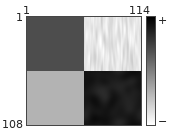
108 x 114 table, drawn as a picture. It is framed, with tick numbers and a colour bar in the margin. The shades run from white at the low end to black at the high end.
It is made of 2 by 2 panels. Panel 1,1: high, flat. Panel 1,2: very low, streaked downward, faint in contrast. Panel 2,1: low, flat. Panel 2,2: very high, smooth, faint in contrast.
